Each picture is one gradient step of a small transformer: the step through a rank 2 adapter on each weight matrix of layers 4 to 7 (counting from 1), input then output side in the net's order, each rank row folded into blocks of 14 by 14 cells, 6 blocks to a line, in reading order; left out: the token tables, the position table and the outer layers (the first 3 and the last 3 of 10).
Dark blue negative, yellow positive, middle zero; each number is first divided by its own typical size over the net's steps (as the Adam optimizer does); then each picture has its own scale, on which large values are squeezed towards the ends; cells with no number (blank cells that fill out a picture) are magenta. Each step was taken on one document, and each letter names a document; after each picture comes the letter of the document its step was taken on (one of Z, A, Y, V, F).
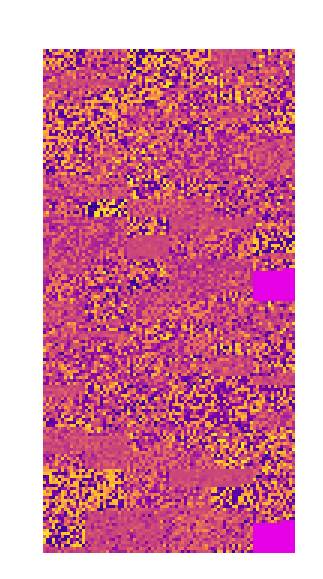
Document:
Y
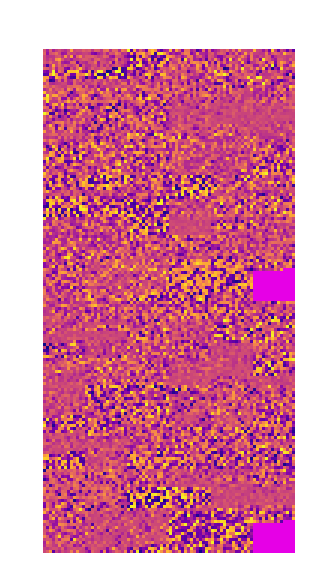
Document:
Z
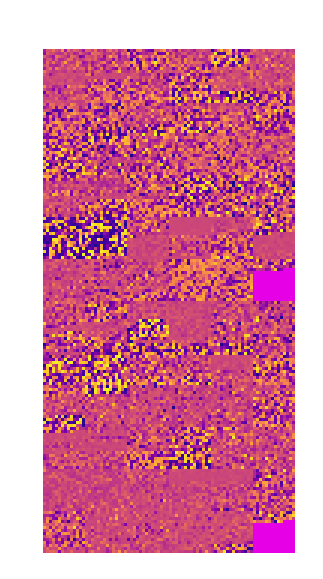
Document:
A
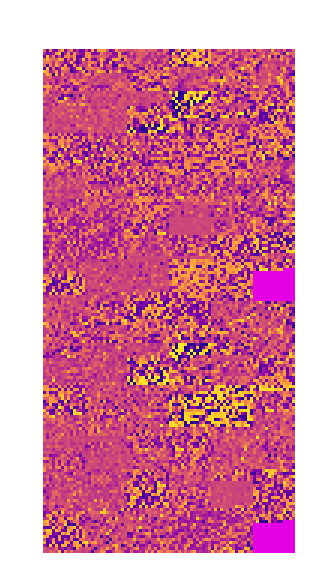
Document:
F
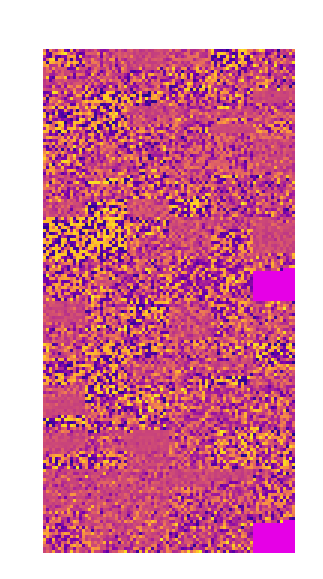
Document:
Y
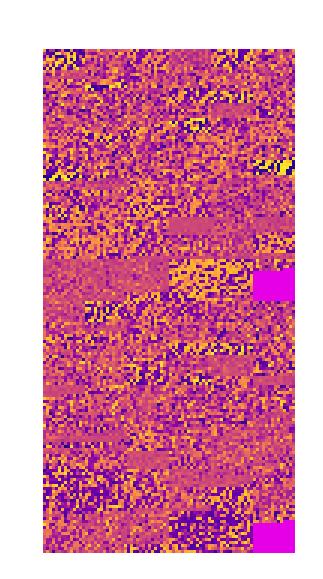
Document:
F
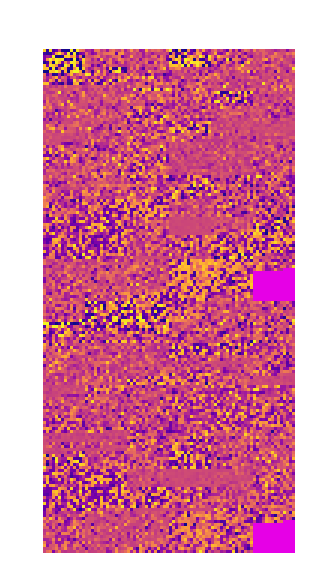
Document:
A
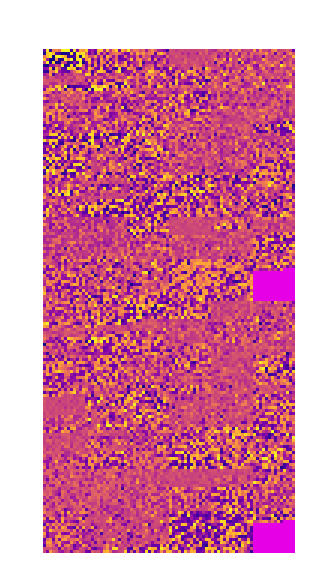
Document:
Z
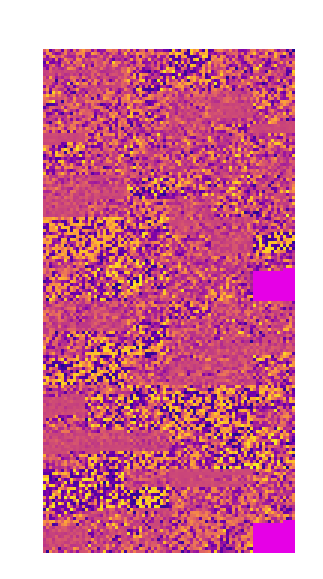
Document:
Y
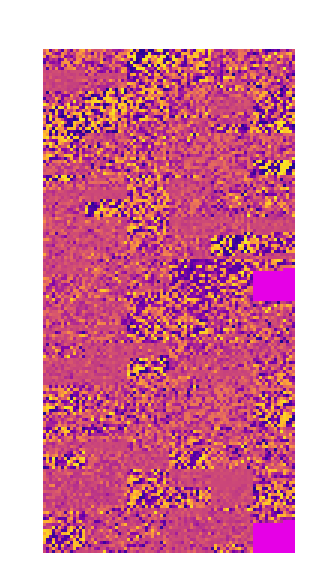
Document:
F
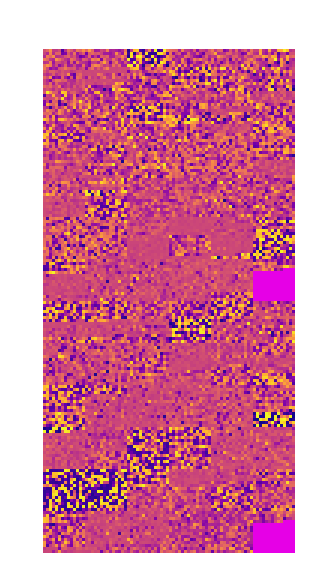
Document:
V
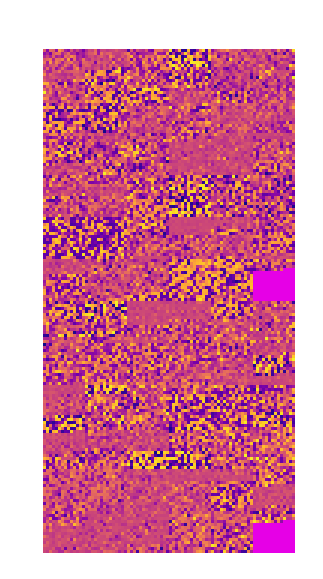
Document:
Z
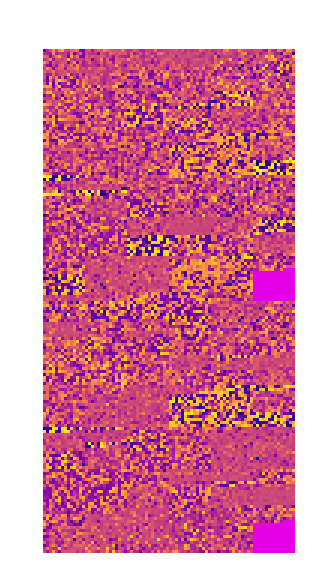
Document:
V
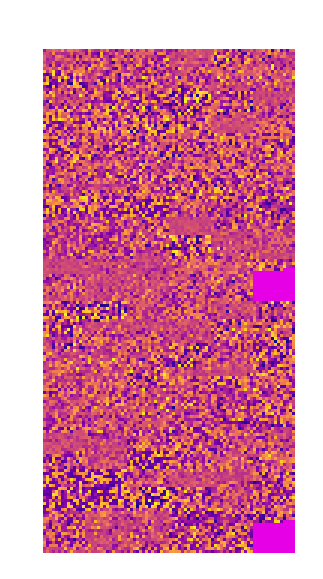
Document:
A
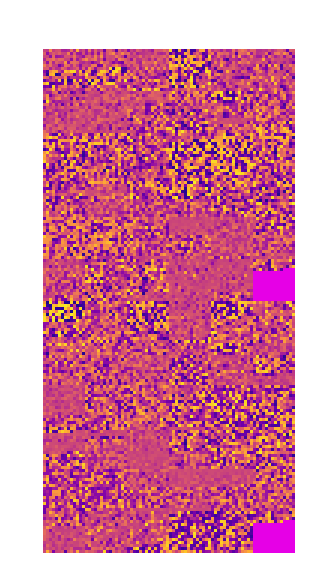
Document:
Y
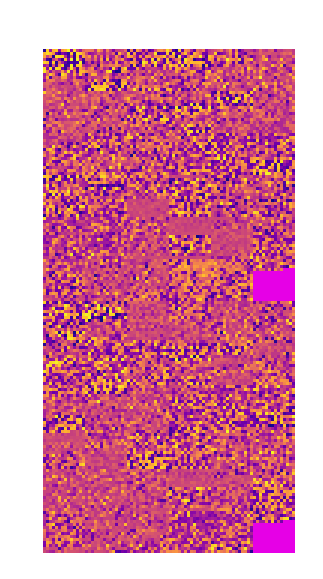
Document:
A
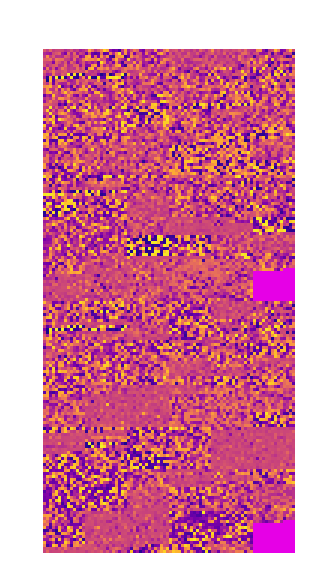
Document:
V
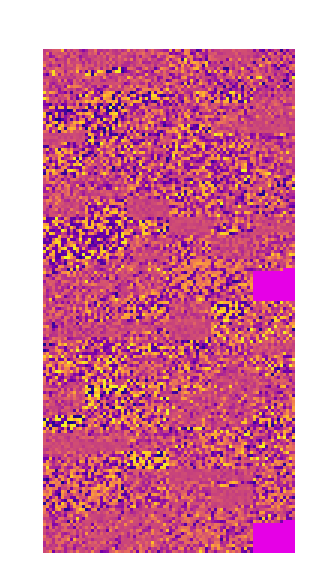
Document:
Z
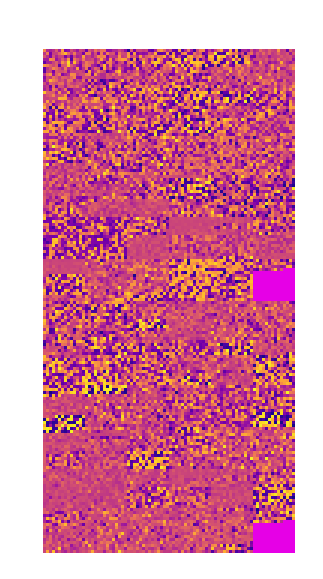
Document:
A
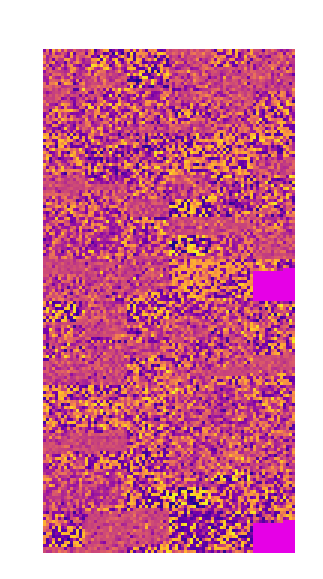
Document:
F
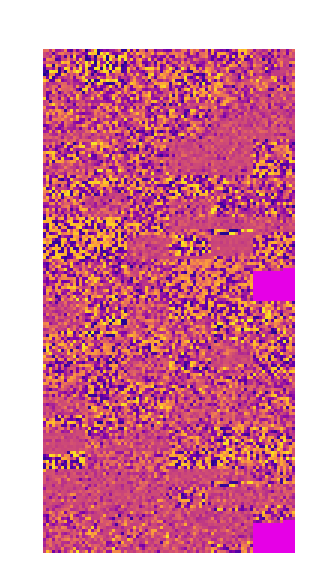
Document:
Y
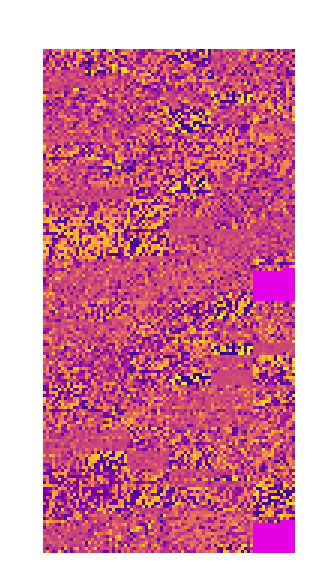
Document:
F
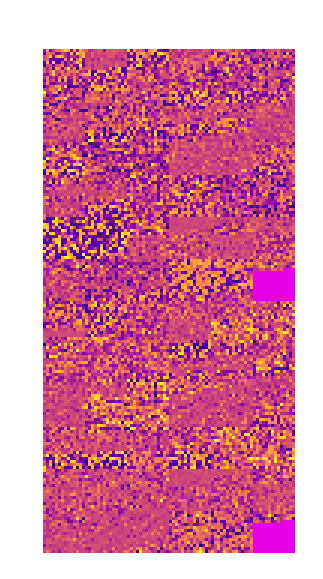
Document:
Z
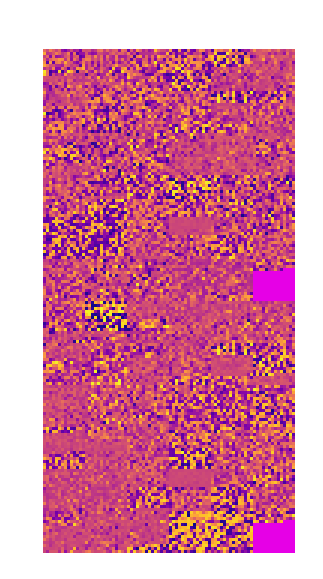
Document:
A
